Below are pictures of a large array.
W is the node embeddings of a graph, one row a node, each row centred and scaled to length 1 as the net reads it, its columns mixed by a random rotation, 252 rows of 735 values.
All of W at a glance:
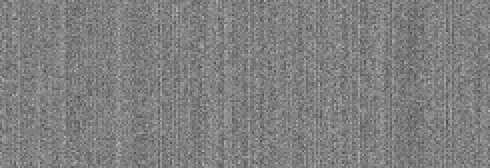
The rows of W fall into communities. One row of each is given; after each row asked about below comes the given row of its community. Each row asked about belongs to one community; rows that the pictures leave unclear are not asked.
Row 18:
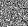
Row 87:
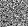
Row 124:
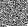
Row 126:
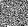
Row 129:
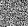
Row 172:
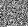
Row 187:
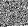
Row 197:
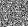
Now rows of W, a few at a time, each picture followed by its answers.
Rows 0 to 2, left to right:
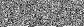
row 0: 197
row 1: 197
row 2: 187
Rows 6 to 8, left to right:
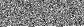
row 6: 126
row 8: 124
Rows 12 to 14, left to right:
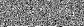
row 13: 172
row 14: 197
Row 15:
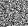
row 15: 187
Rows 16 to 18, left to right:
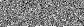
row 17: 124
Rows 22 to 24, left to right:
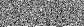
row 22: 124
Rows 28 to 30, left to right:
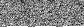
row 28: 129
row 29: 197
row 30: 126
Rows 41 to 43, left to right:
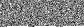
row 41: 187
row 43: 187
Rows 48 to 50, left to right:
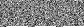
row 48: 197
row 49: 172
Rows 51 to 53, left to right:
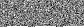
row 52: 126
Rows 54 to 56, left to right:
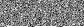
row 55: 197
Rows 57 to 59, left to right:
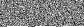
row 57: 126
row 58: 172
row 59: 172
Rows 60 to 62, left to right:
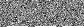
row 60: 172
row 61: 124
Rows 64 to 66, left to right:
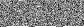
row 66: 187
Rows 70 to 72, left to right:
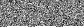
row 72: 197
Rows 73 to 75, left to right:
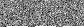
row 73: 197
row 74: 187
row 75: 172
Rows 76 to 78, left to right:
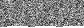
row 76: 187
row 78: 197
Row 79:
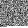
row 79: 126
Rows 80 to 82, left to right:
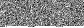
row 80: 172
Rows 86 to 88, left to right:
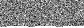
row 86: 87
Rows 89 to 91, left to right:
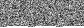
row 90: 172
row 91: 87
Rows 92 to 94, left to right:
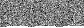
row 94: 172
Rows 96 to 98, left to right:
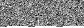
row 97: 126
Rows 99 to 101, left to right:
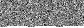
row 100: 129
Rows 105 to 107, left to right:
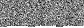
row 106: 124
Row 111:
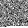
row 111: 87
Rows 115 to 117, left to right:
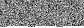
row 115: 126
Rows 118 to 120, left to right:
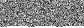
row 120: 87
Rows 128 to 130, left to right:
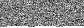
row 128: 124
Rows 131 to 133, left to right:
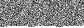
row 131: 124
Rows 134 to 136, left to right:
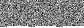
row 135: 126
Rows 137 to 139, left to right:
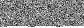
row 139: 124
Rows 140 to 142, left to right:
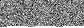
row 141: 126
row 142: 172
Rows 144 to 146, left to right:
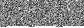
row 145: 124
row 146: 197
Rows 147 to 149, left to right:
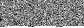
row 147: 124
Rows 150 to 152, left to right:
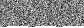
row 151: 197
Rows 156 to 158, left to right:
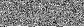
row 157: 87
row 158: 18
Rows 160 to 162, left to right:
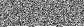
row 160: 124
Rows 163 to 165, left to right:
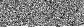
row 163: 124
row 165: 124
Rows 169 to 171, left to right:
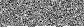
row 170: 126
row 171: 129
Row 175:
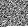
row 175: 126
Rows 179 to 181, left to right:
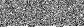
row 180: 124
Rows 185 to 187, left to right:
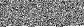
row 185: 197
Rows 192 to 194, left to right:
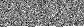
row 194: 124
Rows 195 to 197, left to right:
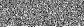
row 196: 172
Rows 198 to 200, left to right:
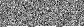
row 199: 129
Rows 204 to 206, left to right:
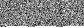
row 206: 187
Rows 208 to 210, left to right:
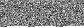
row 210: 187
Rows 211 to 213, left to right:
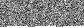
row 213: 187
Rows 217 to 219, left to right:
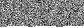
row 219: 187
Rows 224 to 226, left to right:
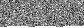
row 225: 87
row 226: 187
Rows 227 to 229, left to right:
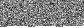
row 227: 197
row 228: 129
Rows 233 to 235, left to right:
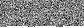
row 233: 87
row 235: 197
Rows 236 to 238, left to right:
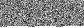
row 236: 18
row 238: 187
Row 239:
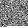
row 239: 197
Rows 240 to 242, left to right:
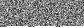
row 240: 87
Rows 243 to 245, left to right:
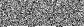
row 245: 129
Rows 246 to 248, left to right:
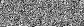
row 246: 129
